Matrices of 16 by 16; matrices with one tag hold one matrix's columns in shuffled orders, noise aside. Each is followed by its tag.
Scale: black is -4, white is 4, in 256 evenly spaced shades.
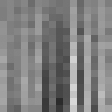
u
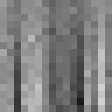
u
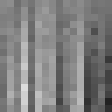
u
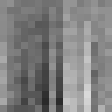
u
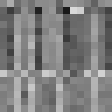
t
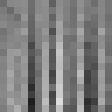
u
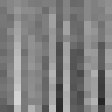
u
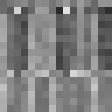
t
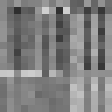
t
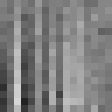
u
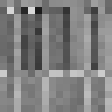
t
